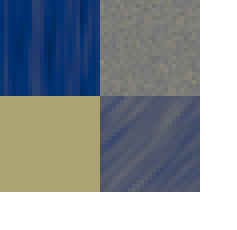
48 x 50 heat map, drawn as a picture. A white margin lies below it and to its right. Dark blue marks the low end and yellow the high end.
It is made of 2 by 2 panels. Panel 1,1: very low, streaked downward, faint in contrast. Panel 1,2: middling, fine-grained, faint in contrast. Panel 2,1: high, flat. Panel 2,2: low, slanting up to the right, faint in contrast.
